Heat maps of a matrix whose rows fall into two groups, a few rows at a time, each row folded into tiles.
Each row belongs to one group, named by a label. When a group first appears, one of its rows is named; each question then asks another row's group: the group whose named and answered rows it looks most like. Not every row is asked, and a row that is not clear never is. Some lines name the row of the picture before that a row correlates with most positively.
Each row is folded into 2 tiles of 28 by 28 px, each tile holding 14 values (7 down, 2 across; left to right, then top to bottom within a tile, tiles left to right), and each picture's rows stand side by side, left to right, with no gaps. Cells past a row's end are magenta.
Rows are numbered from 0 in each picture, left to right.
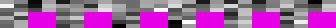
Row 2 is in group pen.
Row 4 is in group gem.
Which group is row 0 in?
gem
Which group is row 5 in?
gem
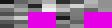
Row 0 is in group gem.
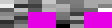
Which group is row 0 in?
gem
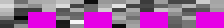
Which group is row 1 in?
gem
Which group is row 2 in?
gem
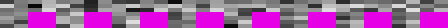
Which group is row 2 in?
pen
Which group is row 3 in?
gem
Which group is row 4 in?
pen
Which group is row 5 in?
gem
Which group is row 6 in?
pen
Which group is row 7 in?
gem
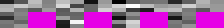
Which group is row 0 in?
pen
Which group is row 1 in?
gem
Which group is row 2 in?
pen
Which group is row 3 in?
pen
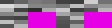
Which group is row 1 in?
pen
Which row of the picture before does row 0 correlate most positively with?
2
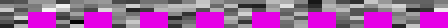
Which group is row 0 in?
pen
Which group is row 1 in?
pen
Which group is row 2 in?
pen
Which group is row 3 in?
pen
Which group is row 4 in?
gem
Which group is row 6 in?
pen
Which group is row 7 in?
pen
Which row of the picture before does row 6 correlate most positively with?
1
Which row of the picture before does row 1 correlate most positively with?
0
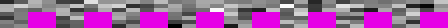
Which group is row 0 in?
pen
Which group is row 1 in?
pen
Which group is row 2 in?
gem
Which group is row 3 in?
pen
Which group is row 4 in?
pen
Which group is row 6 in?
pen
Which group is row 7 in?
gem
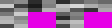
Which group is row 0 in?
gem
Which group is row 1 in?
pen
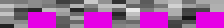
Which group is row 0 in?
pen
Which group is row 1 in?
pen
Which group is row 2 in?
gem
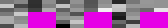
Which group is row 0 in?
gem
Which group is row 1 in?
gem
